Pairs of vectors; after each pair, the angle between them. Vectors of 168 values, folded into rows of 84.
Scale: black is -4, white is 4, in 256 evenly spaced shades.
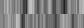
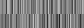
orthogonal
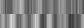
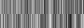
partly aligned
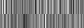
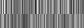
nearly parallel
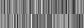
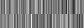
nearly parallel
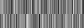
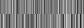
orthogonal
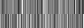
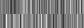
orthogonal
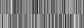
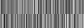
partly opposed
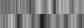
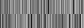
orthogonal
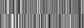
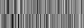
nearly opposite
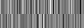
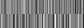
partly aligned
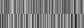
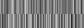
nearly parallel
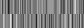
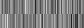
orthogonal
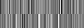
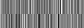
nearly opposite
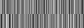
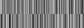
nearly parallel
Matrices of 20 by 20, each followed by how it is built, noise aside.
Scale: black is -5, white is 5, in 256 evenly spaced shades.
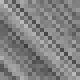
Toeplitz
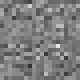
low rank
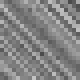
Toeplitz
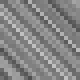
Toeplitz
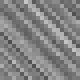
Toeplitz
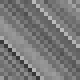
Toeplitz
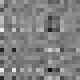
low rank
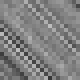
Toeplitz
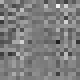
low rank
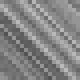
Toeplitz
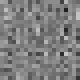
low rank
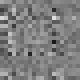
low rank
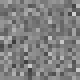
low rank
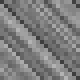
Toeplitz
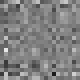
low rank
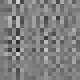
low rank
